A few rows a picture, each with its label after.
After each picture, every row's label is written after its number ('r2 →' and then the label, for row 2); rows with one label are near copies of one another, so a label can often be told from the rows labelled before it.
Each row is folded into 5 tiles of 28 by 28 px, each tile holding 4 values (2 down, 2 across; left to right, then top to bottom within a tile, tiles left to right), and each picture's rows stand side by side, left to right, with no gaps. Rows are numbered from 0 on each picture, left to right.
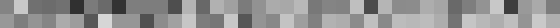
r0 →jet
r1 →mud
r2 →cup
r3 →cup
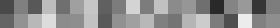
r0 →mud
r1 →jet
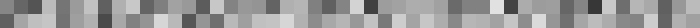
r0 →mud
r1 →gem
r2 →cup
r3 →cup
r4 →mud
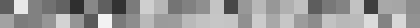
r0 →jet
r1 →cup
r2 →cup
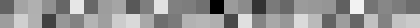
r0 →gem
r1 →jet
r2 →gem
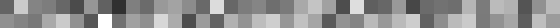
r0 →jet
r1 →gem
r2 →gem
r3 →mud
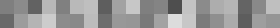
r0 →mud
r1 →mud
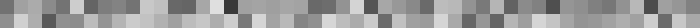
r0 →gem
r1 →cup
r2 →cup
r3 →gem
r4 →cup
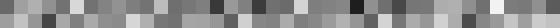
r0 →gem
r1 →jet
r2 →jet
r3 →gem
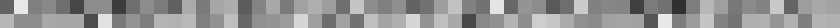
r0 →jet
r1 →mud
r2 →gem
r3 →gem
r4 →jet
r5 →cup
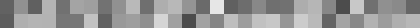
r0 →mud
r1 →gem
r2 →gem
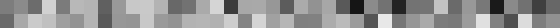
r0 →mud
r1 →cup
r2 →jet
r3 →jet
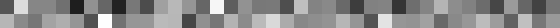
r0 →jet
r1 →gem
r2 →jet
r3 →jet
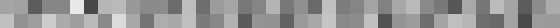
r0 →cup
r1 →mud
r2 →mud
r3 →mud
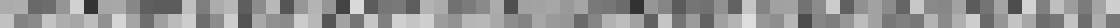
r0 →cup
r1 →mud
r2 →gem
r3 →cup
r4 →jet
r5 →mud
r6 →gem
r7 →mud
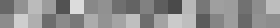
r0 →gem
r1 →mud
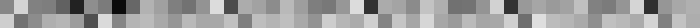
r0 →jet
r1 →cup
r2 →cup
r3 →cup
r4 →cup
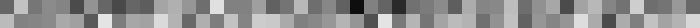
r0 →jet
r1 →gem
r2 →jet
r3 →mud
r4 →gem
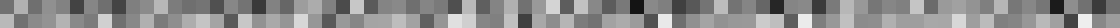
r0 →jet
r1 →jet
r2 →gem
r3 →mud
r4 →jet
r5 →jet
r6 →cup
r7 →jet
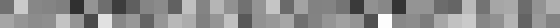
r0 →jet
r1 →mud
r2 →jet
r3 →mud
